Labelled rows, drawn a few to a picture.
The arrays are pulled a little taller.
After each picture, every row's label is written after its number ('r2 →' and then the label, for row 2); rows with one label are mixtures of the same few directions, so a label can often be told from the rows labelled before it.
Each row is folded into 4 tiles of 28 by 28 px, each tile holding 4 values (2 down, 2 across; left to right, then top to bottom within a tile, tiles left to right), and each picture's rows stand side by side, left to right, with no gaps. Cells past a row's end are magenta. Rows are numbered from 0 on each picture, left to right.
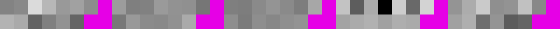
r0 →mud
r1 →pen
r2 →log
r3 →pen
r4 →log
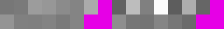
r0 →log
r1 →pen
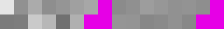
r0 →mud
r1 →mud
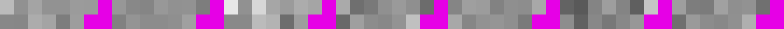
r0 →mud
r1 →pen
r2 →mud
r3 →pen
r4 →pen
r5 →log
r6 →pen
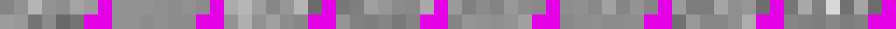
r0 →log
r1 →log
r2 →log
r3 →log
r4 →pen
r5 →pen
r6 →pen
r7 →pen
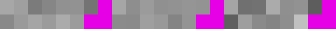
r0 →log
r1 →mud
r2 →pen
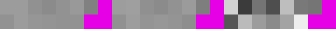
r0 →log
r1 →log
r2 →pen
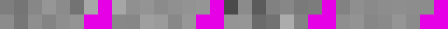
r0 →log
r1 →mud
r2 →mud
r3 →mud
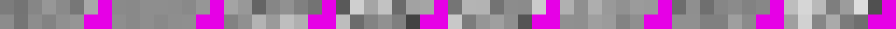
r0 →log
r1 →log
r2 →log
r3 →pen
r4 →pen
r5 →mud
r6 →mud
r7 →log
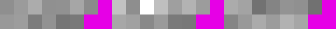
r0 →log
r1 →mud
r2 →log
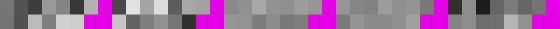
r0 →log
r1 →pen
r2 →log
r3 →pen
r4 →mud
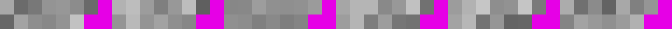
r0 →pen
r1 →log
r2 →log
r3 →log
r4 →log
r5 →pen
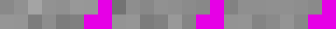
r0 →log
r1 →mud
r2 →mud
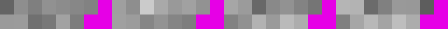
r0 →mud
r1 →mud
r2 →log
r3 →log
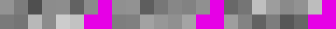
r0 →log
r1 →mud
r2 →log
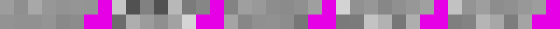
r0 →mud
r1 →pen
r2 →pen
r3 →mud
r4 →mud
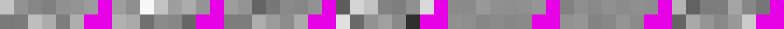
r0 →mud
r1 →mud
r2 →mud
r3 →pen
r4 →log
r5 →mud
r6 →pen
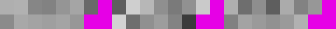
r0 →log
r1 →pen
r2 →pen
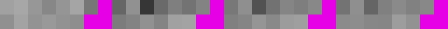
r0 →log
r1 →mud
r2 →mud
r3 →mud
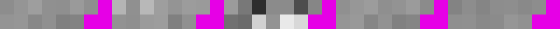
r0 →log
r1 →mud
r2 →log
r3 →log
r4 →mud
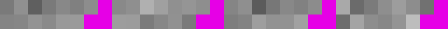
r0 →mud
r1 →mud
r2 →mud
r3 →pen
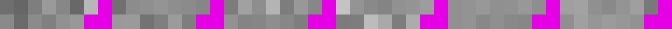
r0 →log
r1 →mud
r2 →pen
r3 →mud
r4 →log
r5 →log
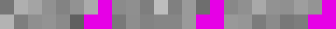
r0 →pen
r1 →pen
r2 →log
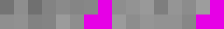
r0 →mud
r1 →pen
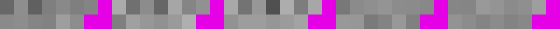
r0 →mud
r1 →pen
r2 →pen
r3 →mud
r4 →log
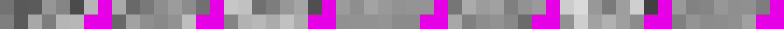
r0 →log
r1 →pen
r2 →log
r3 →mud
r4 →pen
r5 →log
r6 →pen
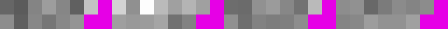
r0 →log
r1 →mud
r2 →log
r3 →mud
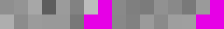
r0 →pen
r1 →log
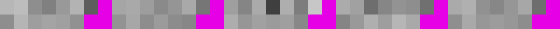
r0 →log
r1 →log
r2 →pen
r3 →log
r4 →log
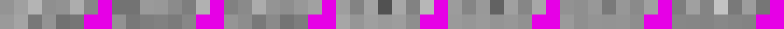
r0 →log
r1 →log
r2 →log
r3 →pen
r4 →pen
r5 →pen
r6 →pen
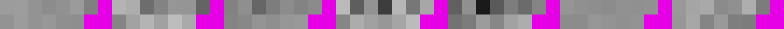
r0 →log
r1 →log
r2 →mud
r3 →pen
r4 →mud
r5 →mud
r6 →log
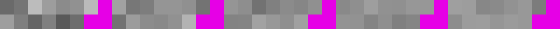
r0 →log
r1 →pen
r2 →mud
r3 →log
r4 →log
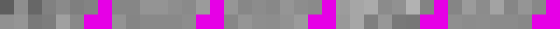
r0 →mud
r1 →log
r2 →pen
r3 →log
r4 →pen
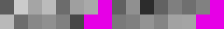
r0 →pen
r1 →mud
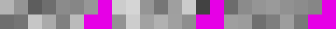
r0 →mud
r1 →log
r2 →mud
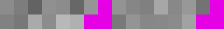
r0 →log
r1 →pen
